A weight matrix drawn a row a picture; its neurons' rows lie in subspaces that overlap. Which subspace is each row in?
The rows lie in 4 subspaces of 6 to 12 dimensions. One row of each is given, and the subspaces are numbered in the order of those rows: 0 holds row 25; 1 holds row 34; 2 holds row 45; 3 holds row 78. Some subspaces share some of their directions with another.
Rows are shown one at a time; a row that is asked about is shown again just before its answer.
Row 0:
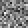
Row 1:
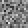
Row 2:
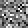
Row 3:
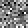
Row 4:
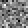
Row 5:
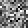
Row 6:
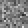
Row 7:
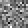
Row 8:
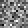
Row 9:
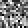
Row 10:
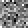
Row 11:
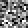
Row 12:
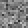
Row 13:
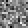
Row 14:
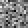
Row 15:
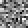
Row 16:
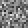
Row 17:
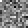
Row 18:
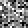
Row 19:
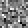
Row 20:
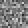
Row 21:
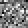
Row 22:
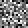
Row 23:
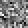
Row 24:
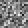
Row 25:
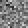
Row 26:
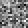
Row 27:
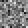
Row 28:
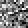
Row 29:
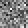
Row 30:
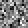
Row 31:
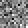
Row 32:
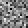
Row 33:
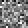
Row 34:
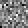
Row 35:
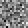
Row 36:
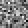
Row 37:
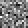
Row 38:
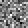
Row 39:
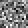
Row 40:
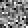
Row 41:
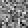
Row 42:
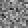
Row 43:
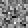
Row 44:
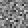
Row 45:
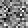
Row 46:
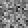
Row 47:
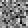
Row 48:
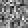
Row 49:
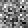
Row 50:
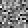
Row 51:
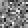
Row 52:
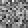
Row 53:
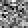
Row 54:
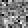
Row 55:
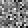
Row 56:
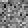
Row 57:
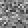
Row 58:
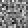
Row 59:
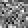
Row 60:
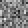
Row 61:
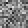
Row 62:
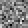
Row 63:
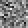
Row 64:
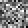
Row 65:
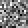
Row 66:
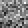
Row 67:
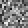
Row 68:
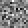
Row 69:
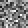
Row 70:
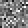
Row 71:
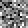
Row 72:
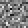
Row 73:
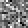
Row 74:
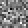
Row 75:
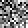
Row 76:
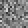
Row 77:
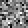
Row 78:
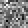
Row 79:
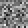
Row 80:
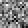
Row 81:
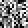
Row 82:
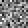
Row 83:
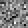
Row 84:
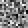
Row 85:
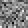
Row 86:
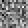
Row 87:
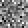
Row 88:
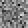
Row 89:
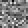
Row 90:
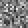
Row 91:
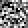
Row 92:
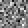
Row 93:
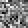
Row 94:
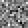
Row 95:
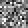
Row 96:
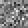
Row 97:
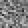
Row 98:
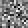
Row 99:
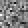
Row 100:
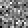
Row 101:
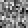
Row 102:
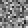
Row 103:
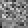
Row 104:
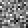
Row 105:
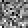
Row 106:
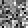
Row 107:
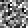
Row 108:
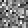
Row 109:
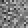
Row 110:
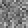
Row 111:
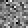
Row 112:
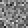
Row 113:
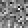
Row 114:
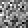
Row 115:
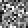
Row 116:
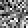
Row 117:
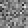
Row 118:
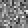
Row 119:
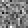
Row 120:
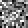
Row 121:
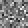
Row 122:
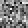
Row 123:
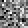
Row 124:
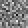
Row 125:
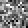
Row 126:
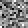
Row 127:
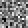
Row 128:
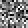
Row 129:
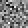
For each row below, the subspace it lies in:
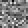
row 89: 1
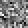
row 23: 1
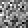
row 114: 2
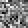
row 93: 2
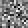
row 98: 1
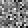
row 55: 1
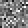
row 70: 3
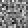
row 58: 0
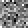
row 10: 1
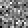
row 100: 1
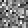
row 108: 1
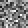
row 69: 3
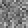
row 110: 2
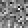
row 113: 1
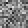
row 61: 3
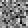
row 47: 3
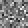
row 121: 3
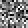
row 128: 0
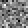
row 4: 2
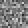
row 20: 3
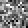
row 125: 2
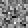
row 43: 3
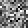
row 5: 0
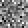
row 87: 2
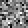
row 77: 3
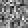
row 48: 3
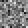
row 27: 2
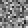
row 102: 1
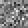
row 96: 3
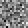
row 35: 2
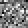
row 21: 1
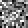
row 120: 0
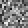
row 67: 3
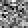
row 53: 1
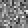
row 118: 1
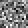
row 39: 3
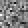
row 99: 2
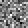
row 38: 2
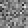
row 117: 3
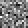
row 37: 1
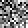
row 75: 2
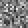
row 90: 2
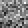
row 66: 1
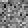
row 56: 2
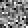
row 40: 3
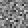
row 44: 3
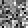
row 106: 2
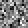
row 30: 3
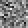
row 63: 1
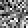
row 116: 2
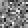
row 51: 3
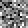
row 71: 1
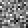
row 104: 2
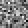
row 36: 3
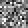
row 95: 3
